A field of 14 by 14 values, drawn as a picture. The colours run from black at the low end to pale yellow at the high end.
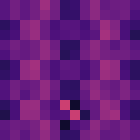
No overall slope runs across the table. Stripes running up and down repeat 2 times from left to right. In the bottom middle lies a patch that is rougher than the rest. Overall the values sit about 30% of the way up the scale. The bottom middle is the roughest part. No single row or column stands out from its neighbours.
